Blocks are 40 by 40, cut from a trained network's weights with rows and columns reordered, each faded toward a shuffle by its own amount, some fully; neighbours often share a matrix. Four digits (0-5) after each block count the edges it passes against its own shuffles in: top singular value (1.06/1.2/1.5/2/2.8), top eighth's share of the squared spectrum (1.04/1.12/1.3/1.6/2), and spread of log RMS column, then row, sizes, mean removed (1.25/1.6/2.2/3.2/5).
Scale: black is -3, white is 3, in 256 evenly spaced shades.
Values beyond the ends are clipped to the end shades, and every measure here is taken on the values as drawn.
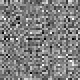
4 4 2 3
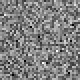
0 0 0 0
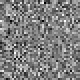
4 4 2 2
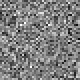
3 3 0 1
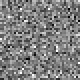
3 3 1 1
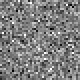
0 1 0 0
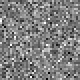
1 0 0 0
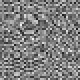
4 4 2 1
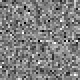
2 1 0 0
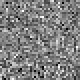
1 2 0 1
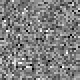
0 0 0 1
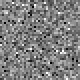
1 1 0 0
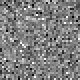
0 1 0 0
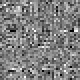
2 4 0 2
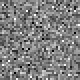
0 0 0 0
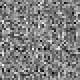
3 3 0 1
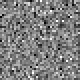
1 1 0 1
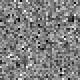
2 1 0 0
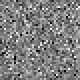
0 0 0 0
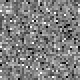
0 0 0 0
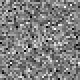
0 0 0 0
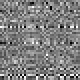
4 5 1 3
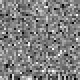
3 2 0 1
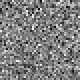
2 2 0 1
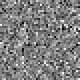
0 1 0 0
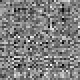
3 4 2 2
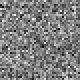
1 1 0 0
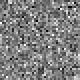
2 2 0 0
